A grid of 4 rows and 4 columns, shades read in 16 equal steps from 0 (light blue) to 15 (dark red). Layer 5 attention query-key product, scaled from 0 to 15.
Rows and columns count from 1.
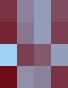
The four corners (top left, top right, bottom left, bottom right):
12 10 15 12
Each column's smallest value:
0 5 4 4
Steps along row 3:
up down down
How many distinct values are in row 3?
4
